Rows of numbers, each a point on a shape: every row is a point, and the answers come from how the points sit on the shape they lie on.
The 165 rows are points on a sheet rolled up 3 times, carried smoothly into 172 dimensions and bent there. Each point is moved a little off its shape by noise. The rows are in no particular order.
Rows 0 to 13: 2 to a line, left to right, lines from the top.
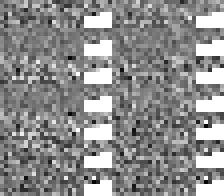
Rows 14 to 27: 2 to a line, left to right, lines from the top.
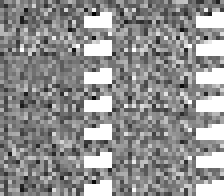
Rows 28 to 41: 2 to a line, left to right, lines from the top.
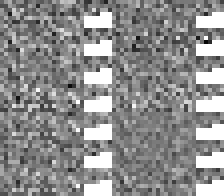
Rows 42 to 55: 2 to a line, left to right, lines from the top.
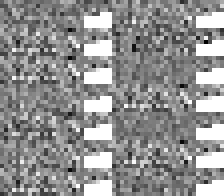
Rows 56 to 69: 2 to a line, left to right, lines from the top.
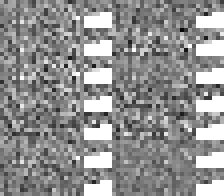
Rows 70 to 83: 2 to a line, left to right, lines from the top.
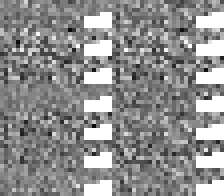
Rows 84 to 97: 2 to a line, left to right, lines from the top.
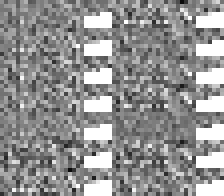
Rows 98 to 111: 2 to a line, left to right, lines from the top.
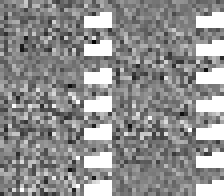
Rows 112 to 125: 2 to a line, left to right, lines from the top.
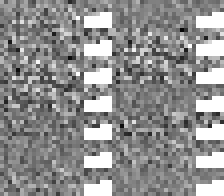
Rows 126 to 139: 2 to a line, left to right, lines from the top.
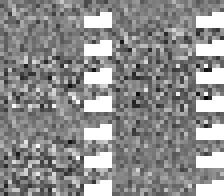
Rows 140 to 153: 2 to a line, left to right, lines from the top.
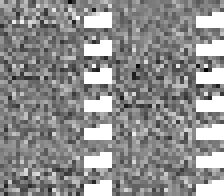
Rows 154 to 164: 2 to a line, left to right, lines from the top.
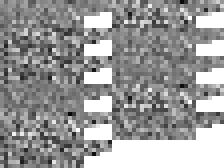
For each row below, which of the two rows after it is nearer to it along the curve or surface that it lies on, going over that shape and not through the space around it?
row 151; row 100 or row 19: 19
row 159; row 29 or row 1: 29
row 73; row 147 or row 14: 14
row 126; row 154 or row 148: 154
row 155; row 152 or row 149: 152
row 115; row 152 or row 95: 95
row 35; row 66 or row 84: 66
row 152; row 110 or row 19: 110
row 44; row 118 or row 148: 118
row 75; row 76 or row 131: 131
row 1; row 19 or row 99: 19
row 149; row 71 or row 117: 71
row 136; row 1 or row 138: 138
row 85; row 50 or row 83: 50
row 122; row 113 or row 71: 113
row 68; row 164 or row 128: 128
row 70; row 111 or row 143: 143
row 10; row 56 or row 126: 56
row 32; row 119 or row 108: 119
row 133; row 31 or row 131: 31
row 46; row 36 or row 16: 16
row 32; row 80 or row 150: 150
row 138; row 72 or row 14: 72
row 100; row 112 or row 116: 116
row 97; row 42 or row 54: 42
